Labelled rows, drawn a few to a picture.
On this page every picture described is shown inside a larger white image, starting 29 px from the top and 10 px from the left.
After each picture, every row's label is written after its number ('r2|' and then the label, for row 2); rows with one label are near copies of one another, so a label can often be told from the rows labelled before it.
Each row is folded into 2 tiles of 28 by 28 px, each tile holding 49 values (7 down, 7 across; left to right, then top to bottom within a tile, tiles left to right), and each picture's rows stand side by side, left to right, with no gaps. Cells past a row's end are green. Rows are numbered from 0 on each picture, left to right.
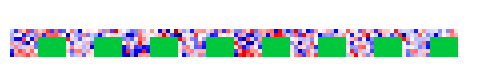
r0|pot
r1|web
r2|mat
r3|web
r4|pot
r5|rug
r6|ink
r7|web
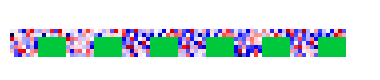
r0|web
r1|web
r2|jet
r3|jet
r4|mat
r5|jet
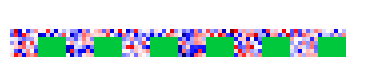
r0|rug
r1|mat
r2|jet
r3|mat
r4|ink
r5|rug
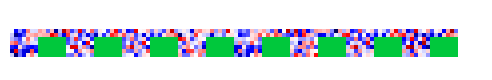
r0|mat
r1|jet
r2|jet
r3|web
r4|mat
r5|rug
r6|jet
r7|jet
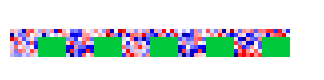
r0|web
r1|mat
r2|ink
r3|mat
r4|pot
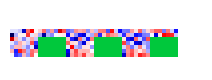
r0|web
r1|pot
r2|pot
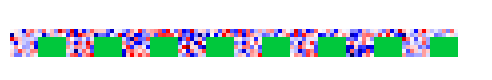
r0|web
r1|rug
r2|pot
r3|jet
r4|rug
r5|rug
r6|mat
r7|web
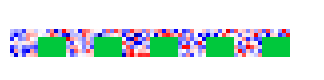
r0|mat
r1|web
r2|pot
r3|jet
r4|ink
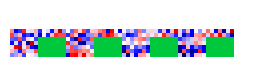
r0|jet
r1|pot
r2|mat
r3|mat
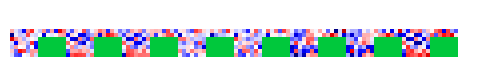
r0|web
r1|pot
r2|pot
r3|web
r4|web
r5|mat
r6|mat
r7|pot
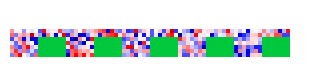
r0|ink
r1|pot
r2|jet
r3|web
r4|mat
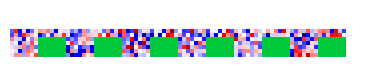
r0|rug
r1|mat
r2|jet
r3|jet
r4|web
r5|pot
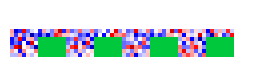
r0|jet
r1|jet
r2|jet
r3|ink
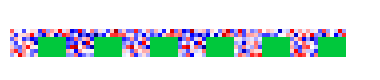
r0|ink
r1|jet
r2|jet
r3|jet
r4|rug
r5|ink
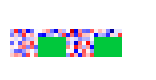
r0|rug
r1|rug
